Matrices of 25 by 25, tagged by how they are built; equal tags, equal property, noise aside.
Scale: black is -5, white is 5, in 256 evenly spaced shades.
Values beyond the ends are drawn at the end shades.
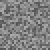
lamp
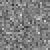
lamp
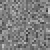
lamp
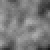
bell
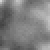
bell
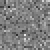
lamp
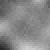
bell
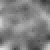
bell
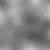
bell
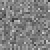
lamp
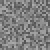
lamp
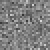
lamp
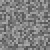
lamp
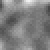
bell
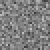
lamp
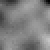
bell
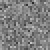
lamp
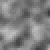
bell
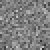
lamp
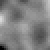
bell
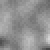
bell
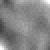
bell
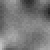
bell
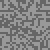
lamp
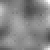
bell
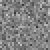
lamp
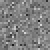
lamp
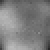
bell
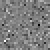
lamp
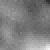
bell
